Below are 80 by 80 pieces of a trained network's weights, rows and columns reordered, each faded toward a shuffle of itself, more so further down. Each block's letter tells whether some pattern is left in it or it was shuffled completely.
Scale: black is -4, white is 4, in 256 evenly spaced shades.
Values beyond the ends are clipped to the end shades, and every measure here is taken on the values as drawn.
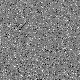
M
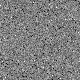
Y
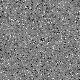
Y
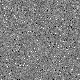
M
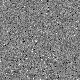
Y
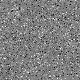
M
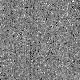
M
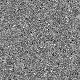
Y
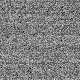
M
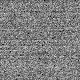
M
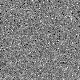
M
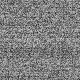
M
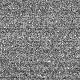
M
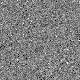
Y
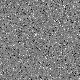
Y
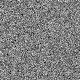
Y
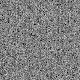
M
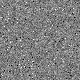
Y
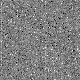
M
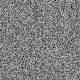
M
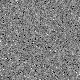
Y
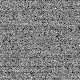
M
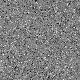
Y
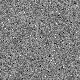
Y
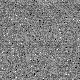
M
